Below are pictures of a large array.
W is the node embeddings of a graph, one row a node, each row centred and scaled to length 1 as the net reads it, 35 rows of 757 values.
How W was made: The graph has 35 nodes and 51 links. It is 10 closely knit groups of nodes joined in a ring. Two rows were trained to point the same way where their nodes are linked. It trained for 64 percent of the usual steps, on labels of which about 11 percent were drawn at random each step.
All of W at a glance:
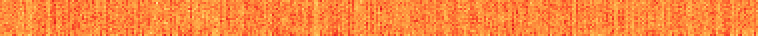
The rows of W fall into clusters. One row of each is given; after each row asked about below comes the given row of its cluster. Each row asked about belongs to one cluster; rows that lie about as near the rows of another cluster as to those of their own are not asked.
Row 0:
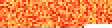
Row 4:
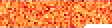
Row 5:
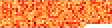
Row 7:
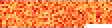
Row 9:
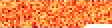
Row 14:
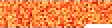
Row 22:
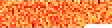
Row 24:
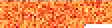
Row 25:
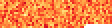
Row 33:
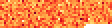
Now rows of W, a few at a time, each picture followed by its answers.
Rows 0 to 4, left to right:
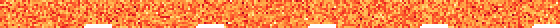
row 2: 33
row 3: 7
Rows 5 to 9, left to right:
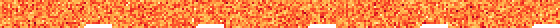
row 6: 14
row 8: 5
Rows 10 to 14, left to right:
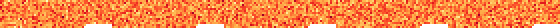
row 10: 0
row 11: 4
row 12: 25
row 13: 24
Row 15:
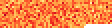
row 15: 22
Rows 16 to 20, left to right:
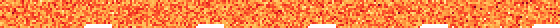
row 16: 0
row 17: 24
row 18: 24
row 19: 22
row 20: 0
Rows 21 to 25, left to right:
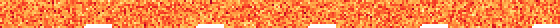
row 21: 25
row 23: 9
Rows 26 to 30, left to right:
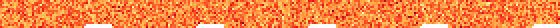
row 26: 7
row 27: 14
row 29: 33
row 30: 33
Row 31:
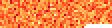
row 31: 4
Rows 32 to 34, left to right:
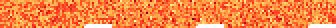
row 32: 22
